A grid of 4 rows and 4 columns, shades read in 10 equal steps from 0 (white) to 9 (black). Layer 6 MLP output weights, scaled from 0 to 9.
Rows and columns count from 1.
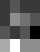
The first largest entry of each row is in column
1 1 4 3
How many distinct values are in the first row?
2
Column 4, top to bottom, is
7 6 9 4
